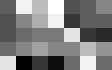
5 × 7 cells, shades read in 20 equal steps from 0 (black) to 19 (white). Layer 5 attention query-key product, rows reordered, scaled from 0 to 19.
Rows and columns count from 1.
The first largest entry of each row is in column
4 4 5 6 6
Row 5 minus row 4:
9 -10 -8 -9 -2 4 -3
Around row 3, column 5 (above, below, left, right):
4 10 9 4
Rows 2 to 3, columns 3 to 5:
13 18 4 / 9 9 17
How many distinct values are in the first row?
6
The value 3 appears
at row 3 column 7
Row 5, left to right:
17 0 4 1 8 18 8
